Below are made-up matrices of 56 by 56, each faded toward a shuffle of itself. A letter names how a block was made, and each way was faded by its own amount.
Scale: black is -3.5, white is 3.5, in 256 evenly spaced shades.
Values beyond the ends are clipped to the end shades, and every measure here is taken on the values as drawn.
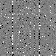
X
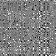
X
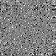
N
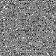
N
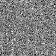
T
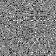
N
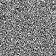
T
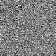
T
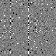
X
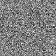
T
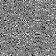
N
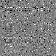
N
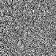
T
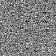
T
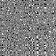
X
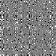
X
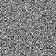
T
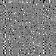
X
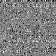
N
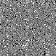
N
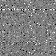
N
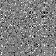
N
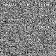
T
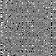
X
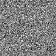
T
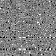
N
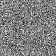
T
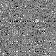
N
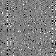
X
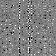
X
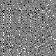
X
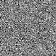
T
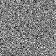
T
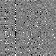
X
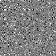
N
